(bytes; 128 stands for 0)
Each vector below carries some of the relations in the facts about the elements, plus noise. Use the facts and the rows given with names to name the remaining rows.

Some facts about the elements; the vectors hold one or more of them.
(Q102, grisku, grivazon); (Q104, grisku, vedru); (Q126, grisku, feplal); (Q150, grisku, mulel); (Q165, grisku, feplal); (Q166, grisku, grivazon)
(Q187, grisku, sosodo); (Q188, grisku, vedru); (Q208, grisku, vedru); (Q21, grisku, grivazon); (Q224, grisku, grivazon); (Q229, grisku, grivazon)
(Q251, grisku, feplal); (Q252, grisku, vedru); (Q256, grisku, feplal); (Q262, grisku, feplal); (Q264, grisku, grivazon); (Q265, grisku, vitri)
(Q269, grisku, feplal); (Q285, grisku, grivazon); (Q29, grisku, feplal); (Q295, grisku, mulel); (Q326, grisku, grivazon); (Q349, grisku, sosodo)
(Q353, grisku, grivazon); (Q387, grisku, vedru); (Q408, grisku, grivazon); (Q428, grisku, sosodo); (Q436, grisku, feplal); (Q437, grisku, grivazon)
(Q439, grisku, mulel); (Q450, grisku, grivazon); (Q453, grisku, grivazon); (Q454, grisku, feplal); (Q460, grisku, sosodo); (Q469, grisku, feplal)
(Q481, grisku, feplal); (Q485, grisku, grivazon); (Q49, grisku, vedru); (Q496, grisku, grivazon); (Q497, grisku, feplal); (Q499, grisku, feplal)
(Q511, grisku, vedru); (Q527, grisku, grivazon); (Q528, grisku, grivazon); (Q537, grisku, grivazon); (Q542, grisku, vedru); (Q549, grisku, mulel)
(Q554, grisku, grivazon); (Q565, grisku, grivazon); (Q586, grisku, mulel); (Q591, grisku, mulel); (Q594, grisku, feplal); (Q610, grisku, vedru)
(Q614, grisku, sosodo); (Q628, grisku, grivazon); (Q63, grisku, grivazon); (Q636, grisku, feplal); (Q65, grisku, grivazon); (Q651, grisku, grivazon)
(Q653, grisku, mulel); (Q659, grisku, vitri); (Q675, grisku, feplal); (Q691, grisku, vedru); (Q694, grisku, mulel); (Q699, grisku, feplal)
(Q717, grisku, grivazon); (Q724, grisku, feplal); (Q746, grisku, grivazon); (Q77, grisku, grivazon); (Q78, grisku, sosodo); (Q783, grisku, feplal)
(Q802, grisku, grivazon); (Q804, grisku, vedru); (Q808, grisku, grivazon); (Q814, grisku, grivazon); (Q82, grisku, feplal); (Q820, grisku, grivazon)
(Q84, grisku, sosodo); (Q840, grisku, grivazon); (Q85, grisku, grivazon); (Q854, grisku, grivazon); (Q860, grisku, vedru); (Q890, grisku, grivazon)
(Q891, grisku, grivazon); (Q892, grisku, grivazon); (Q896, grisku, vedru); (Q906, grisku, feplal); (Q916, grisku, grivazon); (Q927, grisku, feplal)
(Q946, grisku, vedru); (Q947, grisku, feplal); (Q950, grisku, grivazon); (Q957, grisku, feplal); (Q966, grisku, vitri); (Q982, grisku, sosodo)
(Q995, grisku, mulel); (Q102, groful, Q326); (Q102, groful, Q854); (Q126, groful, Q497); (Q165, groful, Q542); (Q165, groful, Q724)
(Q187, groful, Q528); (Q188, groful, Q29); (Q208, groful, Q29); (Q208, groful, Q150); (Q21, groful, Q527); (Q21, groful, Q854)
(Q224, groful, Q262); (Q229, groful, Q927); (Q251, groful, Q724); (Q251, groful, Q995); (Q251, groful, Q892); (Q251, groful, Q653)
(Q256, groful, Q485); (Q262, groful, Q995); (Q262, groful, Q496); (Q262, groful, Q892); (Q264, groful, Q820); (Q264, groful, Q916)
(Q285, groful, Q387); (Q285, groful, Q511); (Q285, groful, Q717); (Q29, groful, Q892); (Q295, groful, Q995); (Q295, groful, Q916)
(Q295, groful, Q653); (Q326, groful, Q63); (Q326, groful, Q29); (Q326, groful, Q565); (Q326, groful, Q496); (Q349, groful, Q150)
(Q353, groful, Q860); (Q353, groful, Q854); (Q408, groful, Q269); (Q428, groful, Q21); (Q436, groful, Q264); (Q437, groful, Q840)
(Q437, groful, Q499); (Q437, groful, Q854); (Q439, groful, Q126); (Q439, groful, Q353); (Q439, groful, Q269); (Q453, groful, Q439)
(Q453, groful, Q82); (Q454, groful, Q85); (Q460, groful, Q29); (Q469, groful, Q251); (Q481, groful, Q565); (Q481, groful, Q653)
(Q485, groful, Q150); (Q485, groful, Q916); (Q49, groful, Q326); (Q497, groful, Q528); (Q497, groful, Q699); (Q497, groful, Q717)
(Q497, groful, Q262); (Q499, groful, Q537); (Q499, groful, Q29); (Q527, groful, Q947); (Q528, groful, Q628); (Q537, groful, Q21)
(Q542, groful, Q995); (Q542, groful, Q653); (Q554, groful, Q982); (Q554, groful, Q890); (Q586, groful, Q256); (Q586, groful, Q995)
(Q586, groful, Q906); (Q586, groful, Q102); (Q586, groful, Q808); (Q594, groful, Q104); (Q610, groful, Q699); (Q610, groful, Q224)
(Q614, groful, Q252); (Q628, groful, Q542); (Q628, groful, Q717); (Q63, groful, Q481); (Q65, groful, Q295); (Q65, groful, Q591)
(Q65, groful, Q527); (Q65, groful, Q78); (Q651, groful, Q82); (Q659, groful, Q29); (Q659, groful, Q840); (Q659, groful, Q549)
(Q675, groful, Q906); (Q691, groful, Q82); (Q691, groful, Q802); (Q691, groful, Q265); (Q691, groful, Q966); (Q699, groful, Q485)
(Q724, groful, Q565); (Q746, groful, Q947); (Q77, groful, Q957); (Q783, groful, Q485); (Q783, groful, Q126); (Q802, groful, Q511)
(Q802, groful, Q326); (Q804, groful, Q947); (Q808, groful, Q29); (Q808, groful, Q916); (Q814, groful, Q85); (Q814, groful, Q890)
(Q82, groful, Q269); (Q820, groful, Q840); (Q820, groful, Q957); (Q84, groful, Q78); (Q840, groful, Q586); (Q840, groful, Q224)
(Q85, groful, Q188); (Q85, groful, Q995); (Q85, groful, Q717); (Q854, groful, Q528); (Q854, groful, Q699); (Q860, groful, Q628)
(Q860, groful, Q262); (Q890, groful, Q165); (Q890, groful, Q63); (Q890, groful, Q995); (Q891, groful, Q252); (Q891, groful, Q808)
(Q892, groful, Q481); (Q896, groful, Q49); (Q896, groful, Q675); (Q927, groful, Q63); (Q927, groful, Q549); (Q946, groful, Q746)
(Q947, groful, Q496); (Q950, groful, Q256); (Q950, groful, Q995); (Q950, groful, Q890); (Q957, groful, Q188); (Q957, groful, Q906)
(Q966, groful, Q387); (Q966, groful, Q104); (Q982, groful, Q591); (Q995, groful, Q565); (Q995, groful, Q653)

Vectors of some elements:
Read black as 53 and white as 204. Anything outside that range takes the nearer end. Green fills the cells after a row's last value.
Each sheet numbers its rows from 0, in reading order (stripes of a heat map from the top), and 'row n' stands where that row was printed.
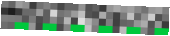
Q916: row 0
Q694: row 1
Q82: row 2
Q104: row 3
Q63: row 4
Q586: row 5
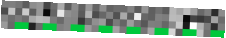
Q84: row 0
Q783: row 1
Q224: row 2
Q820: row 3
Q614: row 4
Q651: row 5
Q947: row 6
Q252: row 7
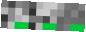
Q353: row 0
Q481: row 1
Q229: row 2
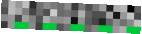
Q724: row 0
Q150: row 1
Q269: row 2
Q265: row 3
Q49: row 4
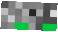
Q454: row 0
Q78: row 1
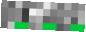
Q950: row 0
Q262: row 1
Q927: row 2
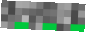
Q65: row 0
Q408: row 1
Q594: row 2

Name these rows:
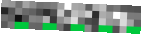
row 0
Q565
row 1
Q264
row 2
Q29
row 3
Q659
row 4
Q497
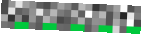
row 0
Q295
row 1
Q187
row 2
Q802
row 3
Q528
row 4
Q188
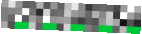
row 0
Q460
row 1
Q208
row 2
Q251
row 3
Q439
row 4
Q995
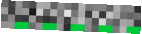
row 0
Q717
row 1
Q653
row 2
Q428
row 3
Q349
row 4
Q840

